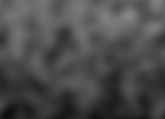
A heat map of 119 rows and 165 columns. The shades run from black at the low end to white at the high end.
No regular stripes run through it. The texture varies smoothly and slowly. There is an overall slope up to the top. Overall the values sit about 30% of the way up the scale.
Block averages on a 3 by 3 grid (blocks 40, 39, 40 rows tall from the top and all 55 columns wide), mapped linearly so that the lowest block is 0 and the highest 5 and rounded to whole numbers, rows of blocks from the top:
555 | 332 | 010
